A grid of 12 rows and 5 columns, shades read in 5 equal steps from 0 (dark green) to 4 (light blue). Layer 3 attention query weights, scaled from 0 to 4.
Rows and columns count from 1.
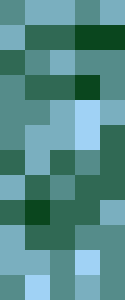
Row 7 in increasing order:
1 1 1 2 3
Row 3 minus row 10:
-2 1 2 0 0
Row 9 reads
1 0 1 1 3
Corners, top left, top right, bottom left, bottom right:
2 3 2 2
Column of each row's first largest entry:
2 1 3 1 4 4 2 1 5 1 4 2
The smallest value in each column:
1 0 1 0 0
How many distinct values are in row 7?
3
